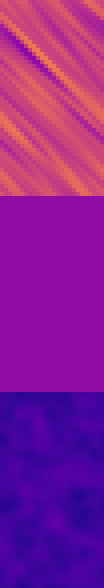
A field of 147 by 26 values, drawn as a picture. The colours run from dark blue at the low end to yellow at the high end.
It is made of 3 by 1 panels. Panel 1,1: middling, slanting down to the right. Panel 2,1: low, flat. Panel 3,1: very low, blotchy, faint in contrast.
